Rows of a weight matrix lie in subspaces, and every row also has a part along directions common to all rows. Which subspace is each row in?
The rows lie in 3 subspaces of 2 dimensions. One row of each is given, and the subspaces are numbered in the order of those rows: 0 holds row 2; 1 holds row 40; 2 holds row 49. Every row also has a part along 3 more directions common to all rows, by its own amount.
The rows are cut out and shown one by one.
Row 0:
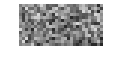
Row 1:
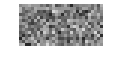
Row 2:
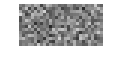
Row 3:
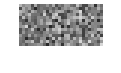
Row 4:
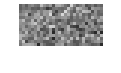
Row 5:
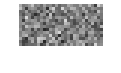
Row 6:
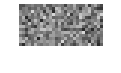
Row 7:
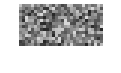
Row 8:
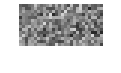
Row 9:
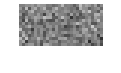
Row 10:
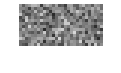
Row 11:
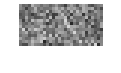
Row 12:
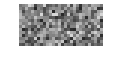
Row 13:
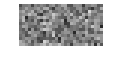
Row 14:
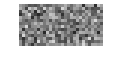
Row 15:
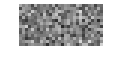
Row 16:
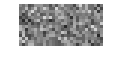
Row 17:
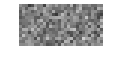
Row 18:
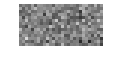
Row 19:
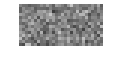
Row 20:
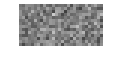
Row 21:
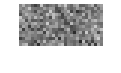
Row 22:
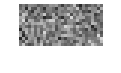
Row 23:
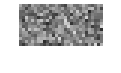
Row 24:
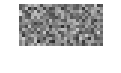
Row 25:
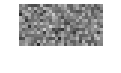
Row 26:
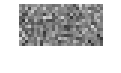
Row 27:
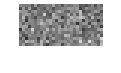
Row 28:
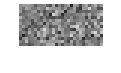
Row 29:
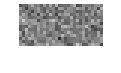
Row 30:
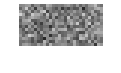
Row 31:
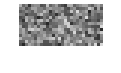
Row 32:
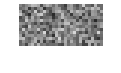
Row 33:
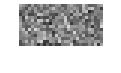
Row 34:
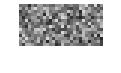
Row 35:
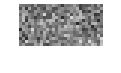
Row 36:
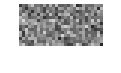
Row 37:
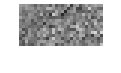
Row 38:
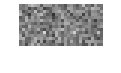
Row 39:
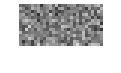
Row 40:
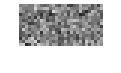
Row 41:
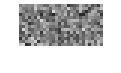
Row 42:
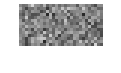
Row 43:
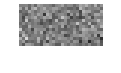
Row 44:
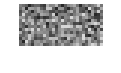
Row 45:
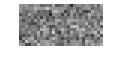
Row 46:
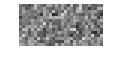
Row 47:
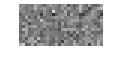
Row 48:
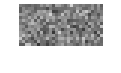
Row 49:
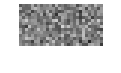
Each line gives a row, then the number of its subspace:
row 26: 2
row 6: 1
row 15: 2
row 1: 1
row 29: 2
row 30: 0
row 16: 2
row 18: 2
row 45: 1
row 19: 1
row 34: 2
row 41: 1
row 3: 2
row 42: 0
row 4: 1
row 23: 0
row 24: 0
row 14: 0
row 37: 1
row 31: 0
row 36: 2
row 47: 1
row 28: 1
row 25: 0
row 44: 2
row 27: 2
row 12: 1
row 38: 0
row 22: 2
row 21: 0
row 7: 0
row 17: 1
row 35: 2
